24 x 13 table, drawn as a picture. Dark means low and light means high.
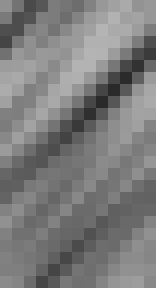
Ninth with the highest average: top middle. Roughest part: top right. Grain: diagonal, up to the right.
